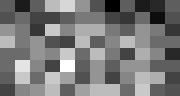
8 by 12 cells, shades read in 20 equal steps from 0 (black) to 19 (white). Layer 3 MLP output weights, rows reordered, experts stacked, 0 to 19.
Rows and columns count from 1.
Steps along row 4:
down up down down up down up up down down same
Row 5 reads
8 8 11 10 15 8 14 9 5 13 10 3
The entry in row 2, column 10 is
8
